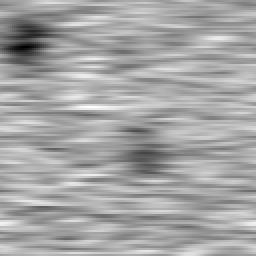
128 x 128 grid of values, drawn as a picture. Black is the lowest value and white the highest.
Mirror symmetry: none. Dips: two. Ninth with the lowest average: top left.
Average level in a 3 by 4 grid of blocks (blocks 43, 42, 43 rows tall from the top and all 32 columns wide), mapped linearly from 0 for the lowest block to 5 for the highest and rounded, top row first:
0 5 5 5 / 5 5 3 5 / 5 5 4 5
